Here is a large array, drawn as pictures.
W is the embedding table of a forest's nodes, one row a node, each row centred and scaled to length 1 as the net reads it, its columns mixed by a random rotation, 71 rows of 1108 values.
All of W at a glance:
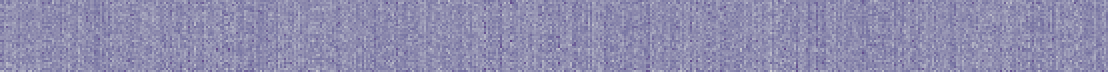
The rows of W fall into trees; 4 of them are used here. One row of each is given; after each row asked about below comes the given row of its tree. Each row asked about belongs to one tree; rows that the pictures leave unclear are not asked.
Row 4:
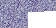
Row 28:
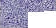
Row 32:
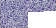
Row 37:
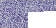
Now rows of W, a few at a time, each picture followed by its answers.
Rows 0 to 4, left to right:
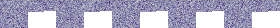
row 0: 28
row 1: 37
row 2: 28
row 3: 28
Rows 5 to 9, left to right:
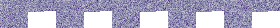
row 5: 37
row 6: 32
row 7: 4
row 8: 28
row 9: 32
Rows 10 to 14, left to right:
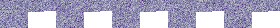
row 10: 28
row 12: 4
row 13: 37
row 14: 4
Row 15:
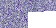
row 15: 4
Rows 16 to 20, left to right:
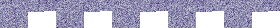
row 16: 37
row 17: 28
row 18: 37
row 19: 4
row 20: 37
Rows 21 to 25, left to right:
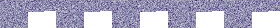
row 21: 28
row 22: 28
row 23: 32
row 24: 32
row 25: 4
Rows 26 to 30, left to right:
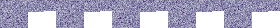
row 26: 28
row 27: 28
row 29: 37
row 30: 4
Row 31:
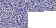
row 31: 28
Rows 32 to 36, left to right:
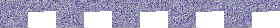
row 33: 28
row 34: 37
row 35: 4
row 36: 4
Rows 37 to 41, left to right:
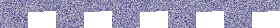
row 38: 4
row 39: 4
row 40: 28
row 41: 28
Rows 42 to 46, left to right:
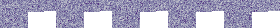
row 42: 37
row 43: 4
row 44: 4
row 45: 4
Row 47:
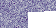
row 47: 4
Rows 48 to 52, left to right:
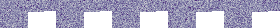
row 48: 32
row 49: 32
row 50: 37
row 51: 32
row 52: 37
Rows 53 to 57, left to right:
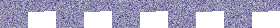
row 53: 28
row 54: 28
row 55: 32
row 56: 4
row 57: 28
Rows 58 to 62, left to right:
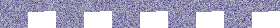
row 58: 4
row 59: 37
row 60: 28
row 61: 28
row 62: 4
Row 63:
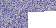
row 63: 4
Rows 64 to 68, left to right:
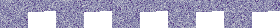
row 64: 4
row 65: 32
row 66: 4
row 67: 32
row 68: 28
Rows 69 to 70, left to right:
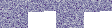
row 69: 28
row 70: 32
